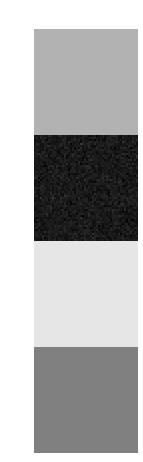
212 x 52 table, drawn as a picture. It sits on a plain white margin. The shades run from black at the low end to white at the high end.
It is made of 4 by 1 panels. Panel 1,1: high, flat. Panel 2,1: very low, fine-grained, faint in contrast. Panel 3,1: very high, flat. Panel 4,1: middling, flat.
